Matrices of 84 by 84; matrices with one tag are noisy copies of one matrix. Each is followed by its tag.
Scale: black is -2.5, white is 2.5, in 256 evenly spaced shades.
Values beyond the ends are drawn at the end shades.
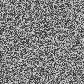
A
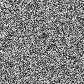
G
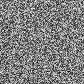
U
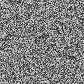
G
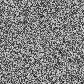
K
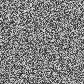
U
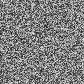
A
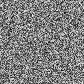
U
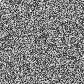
G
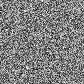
U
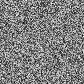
K
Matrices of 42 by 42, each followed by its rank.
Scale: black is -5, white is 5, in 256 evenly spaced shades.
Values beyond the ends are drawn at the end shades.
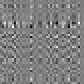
two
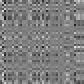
two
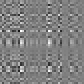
two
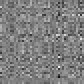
five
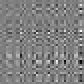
two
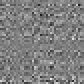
five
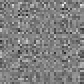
five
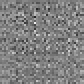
five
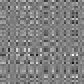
two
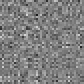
five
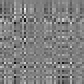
two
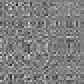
five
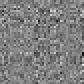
five
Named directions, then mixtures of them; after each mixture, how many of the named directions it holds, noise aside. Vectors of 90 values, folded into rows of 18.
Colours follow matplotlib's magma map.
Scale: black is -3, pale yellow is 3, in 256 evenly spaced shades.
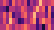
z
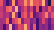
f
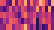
two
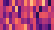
one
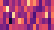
two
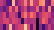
two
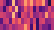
one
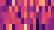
two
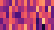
two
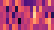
two
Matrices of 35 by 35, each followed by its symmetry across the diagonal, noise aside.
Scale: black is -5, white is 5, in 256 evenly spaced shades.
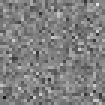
antisymmetric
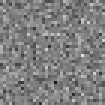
antisymmetric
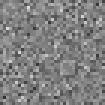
symmetric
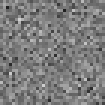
symmetric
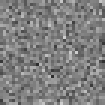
antisymmetric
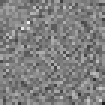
symmetric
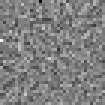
antisymmetric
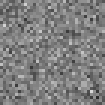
symmetric
